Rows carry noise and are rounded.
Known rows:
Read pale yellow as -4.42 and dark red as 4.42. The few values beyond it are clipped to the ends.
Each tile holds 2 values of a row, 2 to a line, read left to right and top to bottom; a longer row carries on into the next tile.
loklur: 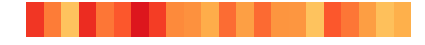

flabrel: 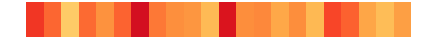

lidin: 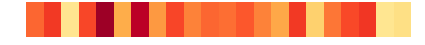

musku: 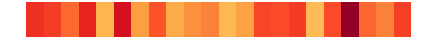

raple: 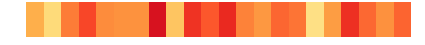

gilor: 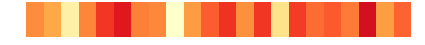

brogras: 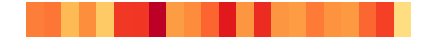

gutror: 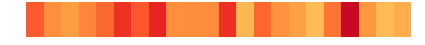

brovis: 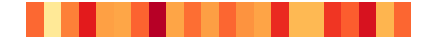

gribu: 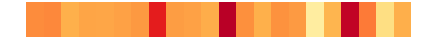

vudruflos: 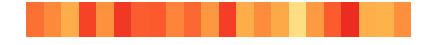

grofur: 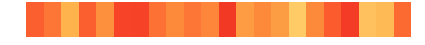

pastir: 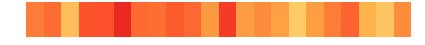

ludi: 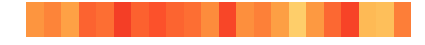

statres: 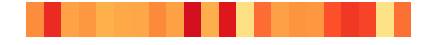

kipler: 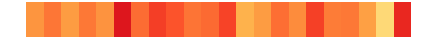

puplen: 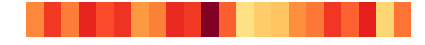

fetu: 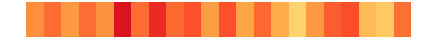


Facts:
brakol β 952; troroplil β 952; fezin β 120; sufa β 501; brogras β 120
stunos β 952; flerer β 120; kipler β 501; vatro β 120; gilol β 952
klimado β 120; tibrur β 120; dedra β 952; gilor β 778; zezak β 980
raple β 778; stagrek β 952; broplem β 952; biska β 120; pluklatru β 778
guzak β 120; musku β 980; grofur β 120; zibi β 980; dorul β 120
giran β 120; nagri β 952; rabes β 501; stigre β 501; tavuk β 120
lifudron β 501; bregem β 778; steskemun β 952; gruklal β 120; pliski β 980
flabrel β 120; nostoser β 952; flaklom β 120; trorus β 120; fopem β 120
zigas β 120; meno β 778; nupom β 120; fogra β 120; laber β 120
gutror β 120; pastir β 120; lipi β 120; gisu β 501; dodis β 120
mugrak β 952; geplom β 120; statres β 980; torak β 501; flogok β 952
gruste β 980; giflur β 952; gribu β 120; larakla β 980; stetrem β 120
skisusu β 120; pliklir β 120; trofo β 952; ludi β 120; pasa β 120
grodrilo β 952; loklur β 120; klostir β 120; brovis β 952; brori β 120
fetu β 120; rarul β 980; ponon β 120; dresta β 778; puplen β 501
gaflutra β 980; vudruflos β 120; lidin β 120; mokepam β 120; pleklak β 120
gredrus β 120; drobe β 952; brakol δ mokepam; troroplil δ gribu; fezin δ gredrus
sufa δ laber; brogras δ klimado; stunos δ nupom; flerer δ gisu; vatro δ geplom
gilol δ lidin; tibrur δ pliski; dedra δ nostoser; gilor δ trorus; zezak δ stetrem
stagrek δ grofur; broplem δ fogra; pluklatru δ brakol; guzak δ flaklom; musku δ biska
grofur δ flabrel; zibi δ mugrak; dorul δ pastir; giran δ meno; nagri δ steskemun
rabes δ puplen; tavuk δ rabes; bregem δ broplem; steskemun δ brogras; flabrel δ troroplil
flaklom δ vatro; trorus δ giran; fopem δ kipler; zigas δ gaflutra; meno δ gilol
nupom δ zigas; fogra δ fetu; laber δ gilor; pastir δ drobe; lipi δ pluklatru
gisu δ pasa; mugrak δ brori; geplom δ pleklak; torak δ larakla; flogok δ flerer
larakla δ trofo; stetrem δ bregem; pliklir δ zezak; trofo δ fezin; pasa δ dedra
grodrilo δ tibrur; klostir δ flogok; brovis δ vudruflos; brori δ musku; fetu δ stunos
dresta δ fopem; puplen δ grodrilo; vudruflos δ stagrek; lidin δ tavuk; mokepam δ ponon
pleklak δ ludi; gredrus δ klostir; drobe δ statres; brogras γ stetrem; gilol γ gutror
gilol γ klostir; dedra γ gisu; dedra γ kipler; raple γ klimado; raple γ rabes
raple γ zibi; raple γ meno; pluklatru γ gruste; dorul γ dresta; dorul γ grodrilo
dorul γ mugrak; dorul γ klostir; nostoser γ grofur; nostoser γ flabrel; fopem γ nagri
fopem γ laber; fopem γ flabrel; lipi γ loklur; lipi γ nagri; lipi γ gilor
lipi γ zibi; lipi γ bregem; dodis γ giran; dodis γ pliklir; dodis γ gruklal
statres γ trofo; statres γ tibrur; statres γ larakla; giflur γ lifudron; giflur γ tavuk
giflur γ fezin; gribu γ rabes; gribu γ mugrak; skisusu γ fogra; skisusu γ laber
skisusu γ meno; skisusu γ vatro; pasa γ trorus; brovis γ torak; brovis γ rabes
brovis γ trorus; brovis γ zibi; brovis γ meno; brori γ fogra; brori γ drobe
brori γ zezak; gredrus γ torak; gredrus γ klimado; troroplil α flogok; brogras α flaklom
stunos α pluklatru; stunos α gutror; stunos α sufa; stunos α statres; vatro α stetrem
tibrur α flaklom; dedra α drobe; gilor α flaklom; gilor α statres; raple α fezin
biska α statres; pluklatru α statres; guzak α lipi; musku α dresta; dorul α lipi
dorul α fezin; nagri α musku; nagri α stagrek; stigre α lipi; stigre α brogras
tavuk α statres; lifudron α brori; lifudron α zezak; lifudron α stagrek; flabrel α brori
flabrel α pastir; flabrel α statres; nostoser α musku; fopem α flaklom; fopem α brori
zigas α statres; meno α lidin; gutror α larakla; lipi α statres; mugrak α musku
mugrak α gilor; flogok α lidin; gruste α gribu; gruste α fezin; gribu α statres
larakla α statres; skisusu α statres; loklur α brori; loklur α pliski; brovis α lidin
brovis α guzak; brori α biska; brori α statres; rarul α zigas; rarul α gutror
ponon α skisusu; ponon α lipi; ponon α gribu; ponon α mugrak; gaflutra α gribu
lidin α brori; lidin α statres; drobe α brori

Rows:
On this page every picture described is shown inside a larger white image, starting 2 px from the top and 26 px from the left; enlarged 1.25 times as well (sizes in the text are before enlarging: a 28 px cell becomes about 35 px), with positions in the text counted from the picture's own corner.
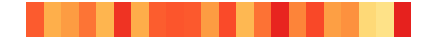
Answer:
gisu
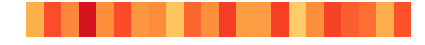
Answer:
zibi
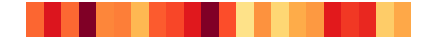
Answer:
pliski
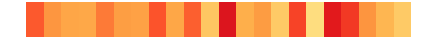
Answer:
skisusu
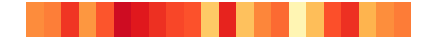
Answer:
fezin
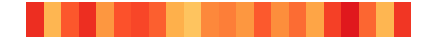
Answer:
nagri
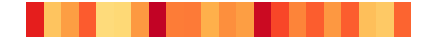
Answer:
dedra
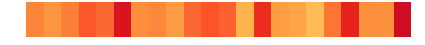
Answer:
dresta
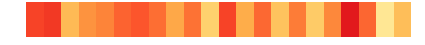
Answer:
biska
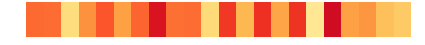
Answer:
brori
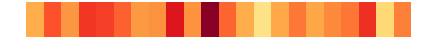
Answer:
rabes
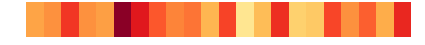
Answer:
torak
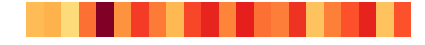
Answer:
meno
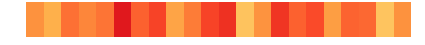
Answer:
stigre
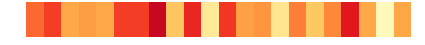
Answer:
zigas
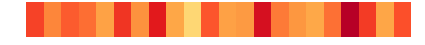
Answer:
mugrak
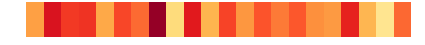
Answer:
gaflutra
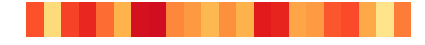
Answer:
flogok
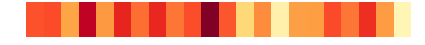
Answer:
tibrur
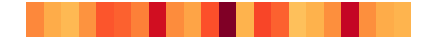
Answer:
dorul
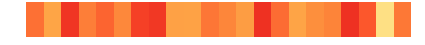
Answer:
troroplil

